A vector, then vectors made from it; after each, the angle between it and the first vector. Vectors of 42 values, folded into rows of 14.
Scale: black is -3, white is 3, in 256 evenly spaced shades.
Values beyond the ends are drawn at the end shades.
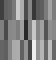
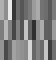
partly opposed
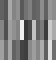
partly aligned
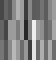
nearly parallel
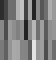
nearly parallel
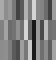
nearly opposite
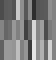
nearly parallel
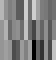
nearly opposite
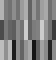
partly opposed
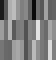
partly aligned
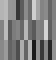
nearly opposite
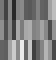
orthogonal
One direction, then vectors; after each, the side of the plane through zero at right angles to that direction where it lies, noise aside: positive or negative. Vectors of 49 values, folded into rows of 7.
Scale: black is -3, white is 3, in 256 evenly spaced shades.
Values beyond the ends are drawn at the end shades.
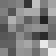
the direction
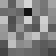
negative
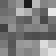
positive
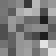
positive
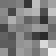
positive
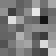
positive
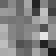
negative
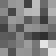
positive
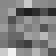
negative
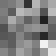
positive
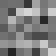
positive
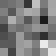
positive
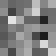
positive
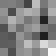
positive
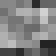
negative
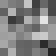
negative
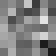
negative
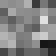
negative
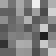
positive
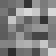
positive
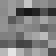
negative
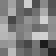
negative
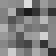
negative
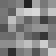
positive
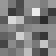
positive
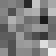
positive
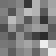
positive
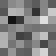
negative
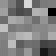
negative
